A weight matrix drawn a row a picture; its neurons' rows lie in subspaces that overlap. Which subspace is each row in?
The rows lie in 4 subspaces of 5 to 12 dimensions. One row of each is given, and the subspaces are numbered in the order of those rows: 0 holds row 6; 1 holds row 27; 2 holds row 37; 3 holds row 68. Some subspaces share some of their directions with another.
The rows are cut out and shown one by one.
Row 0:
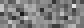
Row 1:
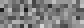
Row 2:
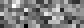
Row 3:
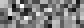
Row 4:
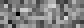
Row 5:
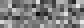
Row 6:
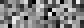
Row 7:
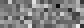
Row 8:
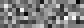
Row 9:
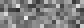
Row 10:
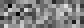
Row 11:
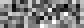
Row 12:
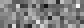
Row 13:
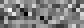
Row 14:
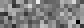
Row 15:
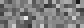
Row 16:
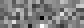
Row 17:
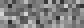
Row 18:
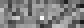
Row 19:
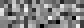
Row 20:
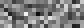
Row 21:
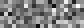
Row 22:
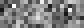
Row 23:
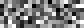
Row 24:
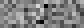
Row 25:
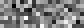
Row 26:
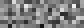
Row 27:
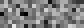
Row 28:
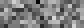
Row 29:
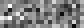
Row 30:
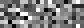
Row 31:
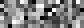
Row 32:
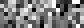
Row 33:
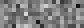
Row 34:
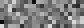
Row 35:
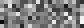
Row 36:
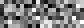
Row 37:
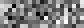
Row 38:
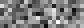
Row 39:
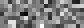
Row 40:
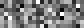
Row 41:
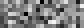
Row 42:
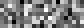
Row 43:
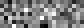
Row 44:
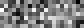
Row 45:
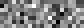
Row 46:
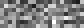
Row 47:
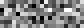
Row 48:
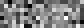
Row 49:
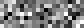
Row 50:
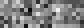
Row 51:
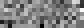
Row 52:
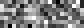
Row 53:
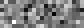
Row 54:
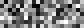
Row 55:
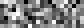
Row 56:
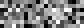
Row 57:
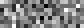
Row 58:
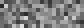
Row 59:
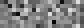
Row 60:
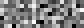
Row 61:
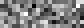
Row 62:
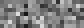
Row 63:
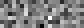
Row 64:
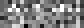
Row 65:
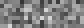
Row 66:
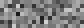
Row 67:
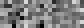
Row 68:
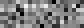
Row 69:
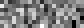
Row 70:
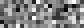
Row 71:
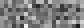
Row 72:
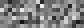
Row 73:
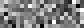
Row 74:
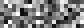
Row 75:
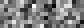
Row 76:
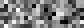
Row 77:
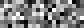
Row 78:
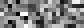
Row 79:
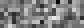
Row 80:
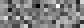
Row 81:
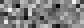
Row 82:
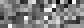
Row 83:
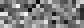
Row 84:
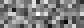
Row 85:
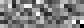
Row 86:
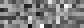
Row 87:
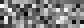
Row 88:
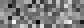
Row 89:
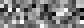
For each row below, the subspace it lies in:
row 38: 1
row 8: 0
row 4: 0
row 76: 1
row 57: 3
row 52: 3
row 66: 3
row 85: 1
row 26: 2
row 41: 1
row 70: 2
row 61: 1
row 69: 1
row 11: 0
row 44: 0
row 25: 1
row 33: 3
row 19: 2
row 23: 0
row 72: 1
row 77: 0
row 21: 1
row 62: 3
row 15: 2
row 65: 0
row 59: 0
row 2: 1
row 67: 0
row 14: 1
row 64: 2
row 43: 1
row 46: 0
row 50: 1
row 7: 2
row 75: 0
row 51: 3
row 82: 0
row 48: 2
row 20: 0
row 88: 0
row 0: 3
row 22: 2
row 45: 1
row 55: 3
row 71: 2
